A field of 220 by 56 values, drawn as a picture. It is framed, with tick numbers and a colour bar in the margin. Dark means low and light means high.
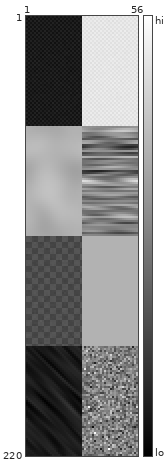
It is made of 4 by 2 panels. Panel 1,1: very low, checkered, faint in contrast. Panel 1,2: very high, checkered, faint in contrast. Panel 2,1: high, smooth, faint in contrast. Panel 2,2: middling, streaked across, strong in contrast. Panel 3,1: low, checkered, faint in contrast. Panel 3,2: high, flat. Panel 4,1: very low, slanting down to the right, faint in contrast. Panel 4,2: middling, fine-grained, strong in contrast.
